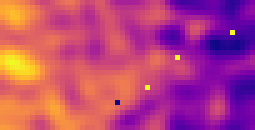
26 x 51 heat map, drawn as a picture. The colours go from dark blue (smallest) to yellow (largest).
The ninth with the highest average is the middle left. Four lone cells stand out: three far higher and one far lower than their neighbours. The histogram is bell-shaped. Values rise toward the left. No row or column stands out.
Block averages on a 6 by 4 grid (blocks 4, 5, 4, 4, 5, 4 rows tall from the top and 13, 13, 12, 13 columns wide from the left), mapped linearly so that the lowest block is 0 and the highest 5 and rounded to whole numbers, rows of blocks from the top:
4 3 2 0
4 3 1 0
5 3 3 0
5 4 3 1
4 4 2 1
4 3 1 1
